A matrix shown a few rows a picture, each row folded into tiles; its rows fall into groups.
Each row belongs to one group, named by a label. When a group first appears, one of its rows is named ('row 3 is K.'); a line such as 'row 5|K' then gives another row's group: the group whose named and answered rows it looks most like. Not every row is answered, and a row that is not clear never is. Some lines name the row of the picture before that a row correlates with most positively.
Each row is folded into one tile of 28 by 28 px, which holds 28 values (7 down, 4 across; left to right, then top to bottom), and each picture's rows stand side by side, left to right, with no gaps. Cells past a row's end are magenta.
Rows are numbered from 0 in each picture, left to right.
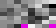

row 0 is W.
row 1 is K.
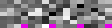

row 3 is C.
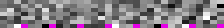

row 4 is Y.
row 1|W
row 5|W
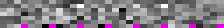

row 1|W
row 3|W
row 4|C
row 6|Y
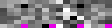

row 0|K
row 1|W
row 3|Y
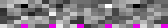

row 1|W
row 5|Y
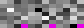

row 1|C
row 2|W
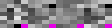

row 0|W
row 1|K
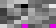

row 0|K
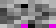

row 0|K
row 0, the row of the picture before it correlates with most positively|0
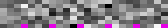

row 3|K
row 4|Y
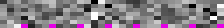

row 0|C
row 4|Y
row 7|C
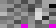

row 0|C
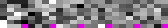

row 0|Y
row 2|K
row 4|C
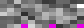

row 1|Y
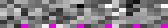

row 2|K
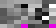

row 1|C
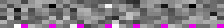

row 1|K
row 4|Y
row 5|K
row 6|K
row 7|C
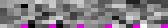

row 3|C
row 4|Y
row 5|Y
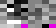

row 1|W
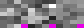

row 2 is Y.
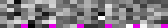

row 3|C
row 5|Y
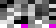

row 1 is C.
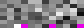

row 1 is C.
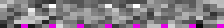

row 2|Y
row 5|C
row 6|Y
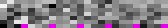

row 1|K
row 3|C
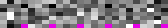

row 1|K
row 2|W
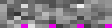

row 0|C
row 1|Y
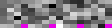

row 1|K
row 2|Y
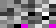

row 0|W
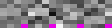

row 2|Y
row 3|W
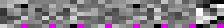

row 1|C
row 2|W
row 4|K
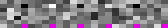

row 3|C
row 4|K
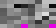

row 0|K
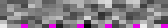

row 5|Y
